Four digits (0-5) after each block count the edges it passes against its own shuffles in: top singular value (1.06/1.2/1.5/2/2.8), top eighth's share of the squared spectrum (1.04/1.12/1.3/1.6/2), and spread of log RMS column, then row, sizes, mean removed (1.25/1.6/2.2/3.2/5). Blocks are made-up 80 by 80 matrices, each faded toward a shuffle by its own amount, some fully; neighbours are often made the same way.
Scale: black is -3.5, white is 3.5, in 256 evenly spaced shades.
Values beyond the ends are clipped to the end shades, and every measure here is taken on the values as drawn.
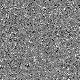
3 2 1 0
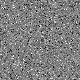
2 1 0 0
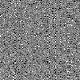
4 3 2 1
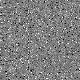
3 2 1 0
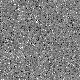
1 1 0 0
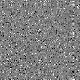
4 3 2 1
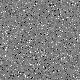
0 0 0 0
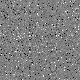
3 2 0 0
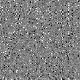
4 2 1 1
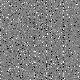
4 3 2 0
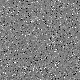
2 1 0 0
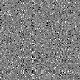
4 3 2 1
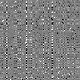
5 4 3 3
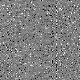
4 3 2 1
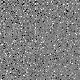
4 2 1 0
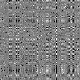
5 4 3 3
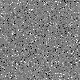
3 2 0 0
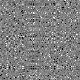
4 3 2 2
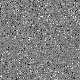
1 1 0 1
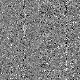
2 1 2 0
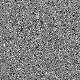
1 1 2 0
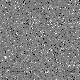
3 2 0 0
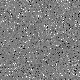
2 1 0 0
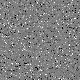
0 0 0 0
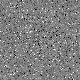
0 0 0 0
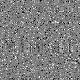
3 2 0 1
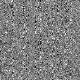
1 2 3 0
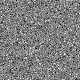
0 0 0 0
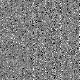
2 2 3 0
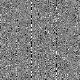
3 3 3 0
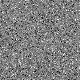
0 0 1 0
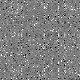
4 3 2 1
